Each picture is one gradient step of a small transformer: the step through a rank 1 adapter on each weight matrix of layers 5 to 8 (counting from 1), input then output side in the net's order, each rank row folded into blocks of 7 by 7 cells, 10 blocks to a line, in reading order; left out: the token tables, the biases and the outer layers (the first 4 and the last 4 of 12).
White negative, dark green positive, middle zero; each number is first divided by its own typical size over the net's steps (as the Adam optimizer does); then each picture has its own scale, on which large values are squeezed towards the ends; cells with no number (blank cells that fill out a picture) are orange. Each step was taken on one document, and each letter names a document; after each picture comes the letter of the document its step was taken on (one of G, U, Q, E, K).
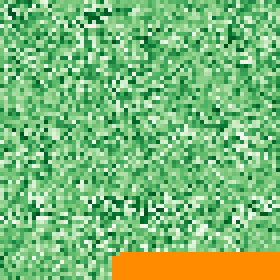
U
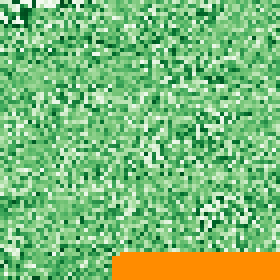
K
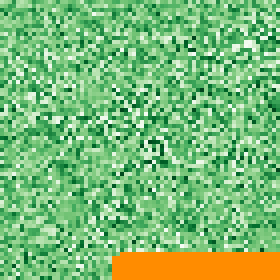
U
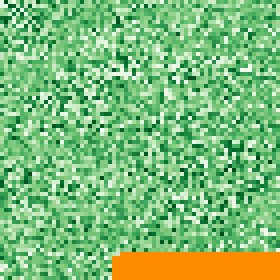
K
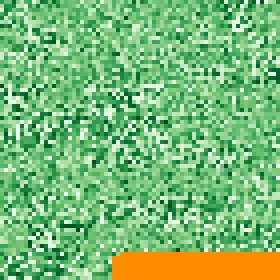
K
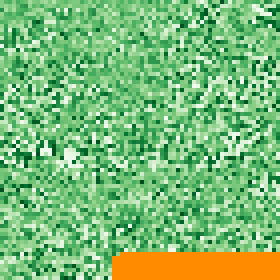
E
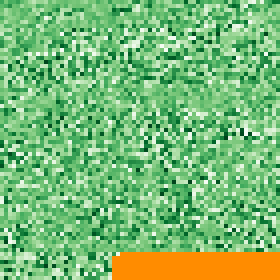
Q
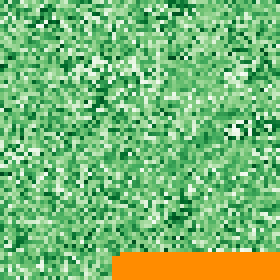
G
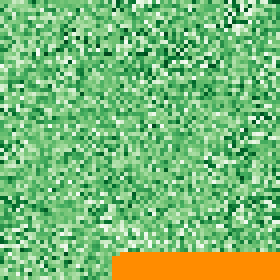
Q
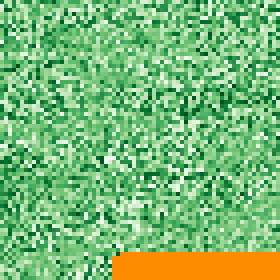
E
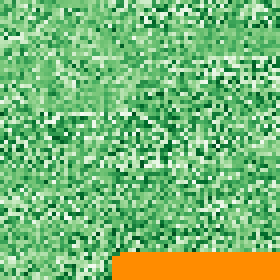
E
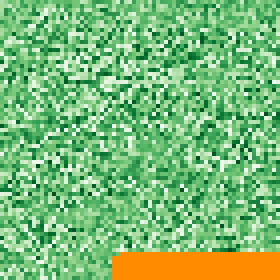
G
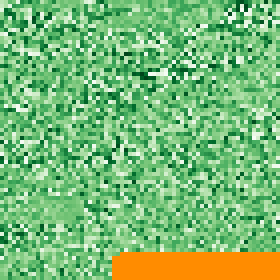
Q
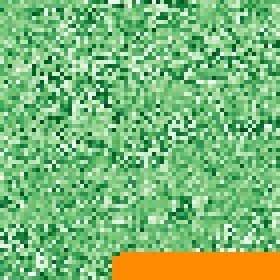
G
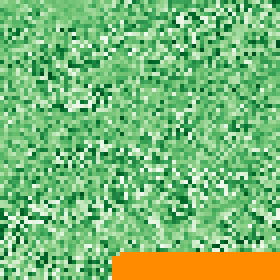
G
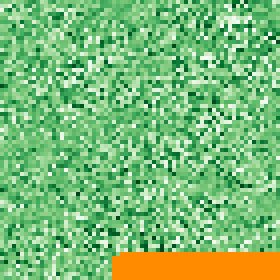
U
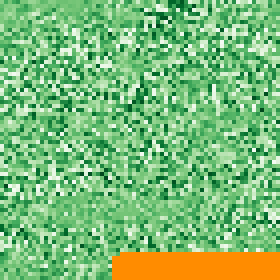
G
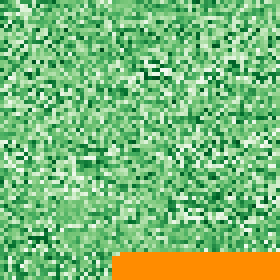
K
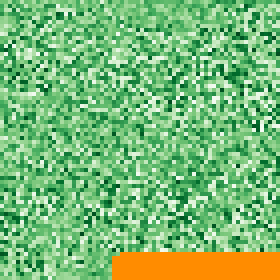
U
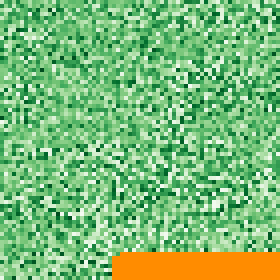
E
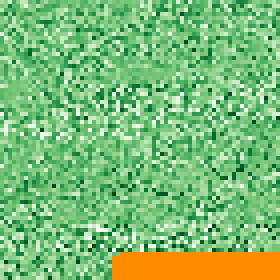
U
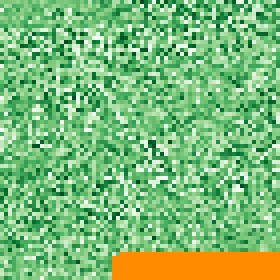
G
